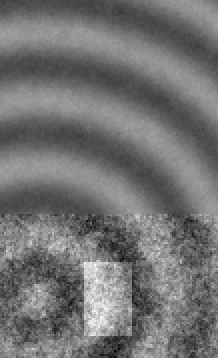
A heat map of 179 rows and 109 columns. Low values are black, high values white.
Rings spread out from the bottom left. There is no overall slope. A horizontal seam about 60% of the way down splits the table, and the top part is calmer. In the bottom middle lies a patch that is higher than the rest. The ninth with the highest average is the bottom middle. Neither half mirrors the other.
